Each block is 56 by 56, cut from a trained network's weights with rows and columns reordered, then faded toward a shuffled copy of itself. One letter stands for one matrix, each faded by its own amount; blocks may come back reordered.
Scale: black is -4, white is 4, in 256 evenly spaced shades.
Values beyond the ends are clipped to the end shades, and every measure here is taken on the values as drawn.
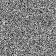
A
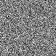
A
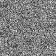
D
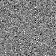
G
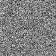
D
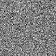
D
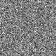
G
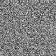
D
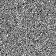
G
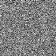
D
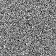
A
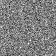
A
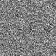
D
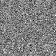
G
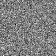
A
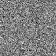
G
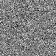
G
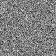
G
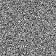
G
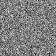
A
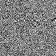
D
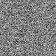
G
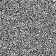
A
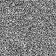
D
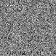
D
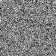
D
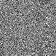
G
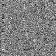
D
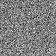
A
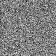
A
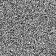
A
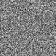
D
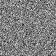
A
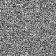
D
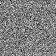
D
